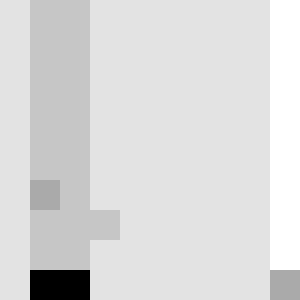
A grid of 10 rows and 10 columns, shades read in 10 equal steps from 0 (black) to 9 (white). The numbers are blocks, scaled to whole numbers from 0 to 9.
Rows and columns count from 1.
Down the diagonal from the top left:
8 7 7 8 8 8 8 8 8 6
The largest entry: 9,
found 9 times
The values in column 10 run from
6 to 9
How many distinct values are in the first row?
3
